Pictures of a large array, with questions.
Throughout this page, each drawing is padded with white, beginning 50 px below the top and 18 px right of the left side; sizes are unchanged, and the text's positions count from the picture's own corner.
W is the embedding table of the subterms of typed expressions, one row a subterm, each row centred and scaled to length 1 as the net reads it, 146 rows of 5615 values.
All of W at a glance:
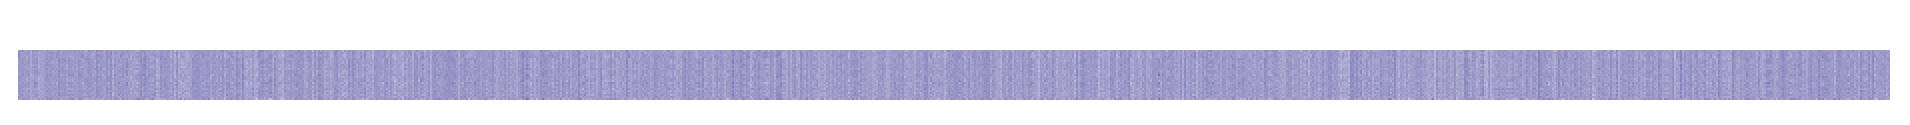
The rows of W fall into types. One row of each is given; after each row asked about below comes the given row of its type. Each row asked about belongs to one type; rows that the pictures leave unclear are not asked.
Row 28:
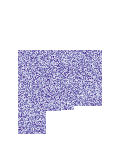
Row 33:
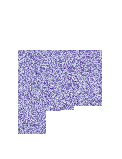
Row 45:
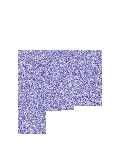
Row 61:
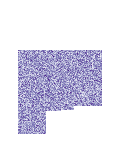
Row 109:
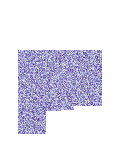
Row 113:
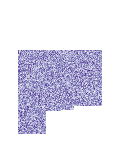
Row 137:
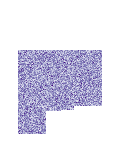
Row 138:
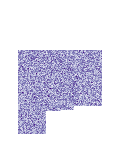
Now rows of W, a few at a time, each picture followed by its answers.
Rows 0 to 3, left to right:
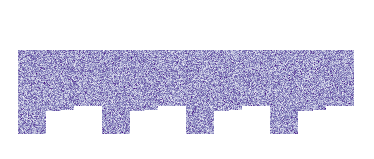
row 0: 138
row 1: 138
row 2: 113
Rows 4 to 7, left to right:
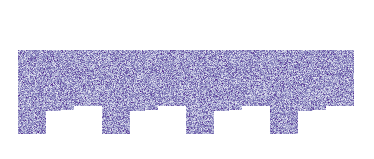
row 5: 109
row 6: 28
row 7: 45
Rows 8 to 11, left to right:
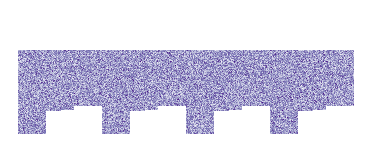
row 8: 33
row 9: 28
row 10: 45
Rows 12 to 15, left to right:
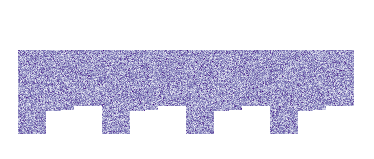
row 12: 113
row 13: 28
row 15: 113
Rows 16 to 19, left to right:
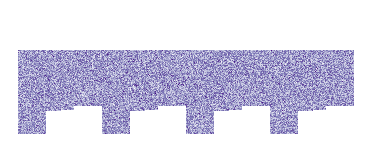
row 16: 61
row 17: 113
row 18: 45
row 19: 28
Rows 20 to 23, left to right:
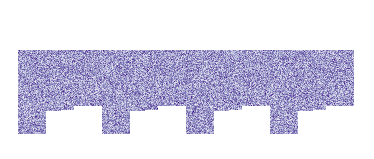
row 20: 28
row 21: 33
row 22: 113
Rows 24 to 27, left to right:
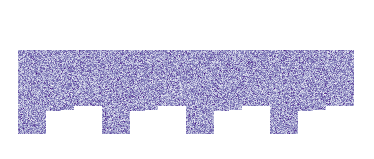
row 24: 33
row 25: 28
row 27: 138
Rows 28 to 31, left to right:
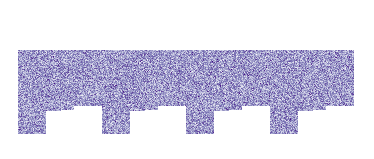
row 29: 45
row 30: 33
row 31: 109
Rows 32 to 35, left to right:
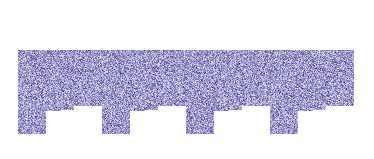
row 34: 109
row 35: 138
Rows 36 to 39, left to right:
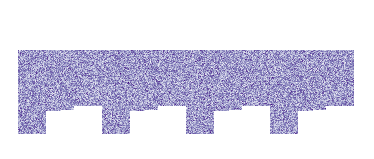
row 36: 113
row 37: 138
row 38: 138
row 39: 61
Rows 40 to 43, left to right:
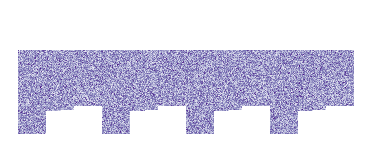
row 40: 61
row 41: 109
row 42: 113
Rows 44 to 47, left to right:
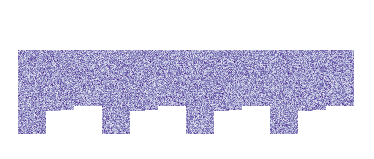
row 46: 45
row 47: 33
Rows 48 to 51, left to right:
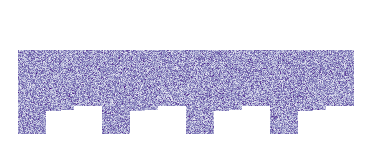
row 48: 109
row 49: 61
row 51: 45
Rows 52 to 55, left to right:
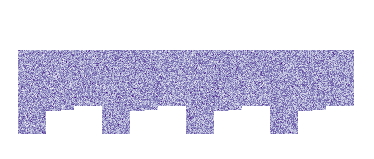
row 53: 138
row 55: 113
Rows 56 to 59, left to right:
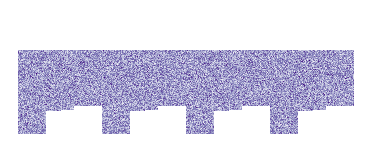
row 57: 28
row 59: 45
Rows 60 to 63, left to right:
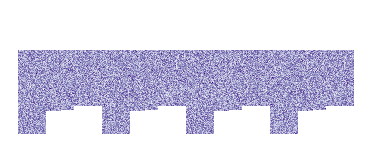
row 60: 109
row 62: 109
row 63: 61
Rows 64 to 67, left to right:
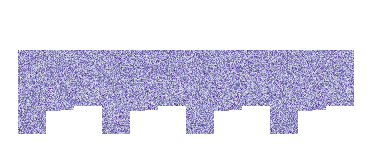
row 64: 113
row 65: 28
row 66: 33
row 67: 33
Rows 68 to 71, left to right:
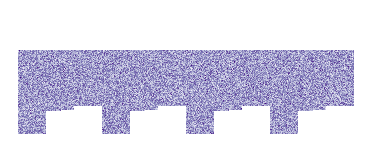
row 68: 28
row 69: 113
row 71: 61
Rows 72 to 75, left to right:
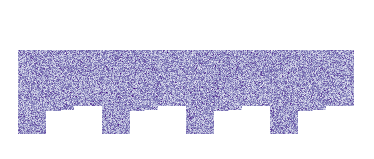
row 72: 33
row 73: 138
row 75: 113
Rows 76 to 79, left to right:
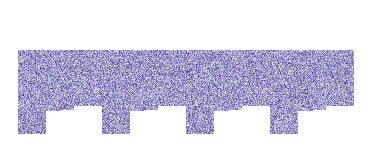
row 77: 45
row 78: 137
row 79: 45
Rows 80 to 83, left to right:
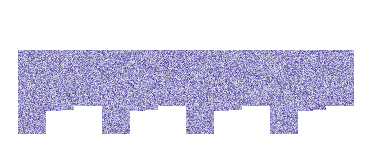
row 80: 109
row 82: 113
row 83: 33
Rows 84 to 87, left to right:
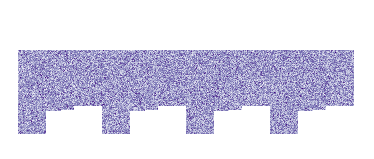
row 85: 137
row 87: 138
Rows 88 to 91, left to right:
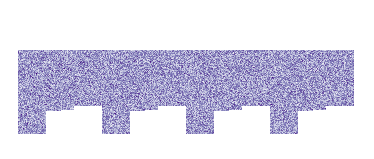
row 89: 45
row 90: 33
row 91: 61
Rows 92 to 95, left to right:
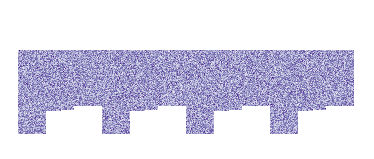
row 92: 28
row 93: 138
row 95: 61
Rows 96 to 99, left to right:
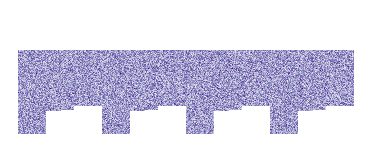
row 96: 109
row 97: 33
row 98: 138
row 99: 61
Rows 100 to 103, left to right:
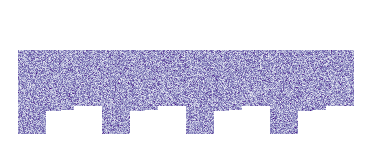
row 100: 109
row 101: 61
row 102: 61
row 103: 33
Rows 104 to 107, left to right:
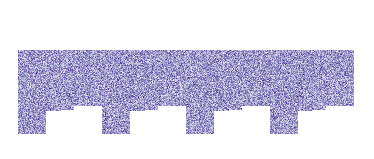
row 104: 109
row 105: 28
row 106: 61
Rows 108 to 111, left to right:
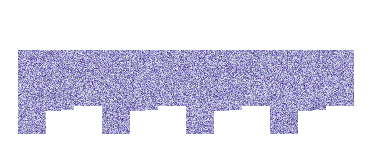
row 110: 28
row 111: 33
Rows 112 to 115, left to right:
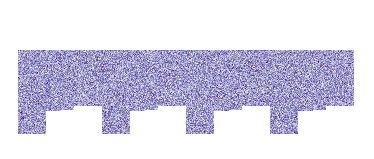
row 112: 61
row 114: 33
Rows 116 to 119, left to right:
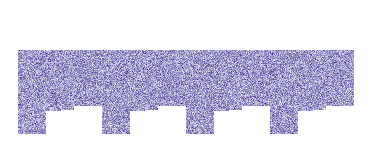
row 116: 137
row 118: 45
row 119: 137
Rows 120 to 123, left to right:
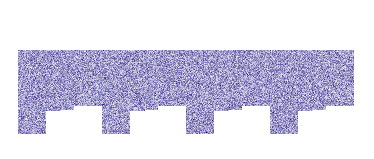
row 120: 138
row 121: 137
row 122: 33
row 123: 113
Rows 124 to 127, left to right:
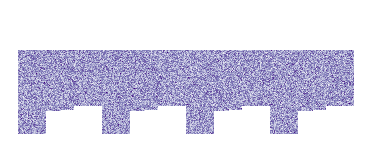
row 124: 138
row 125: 138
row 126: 61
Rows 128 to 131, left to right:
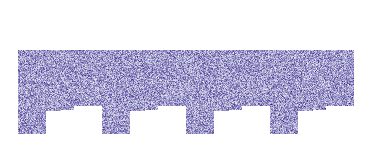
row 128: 113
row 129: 28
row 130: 33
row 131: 109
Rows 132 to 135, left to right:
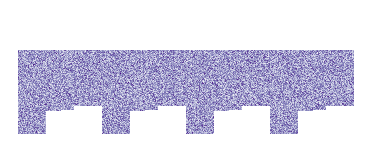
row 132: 109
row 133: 109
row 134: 61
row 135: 33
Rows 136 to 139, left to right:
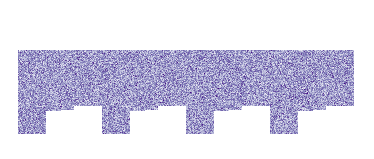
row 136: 109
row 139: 45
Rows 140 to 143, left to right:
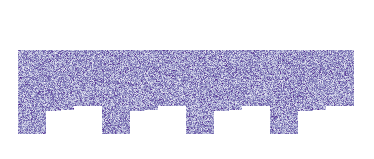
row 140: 61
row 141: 113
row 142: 28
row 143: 45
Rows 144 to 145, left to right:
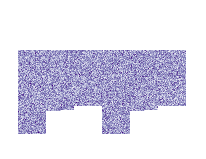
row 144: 33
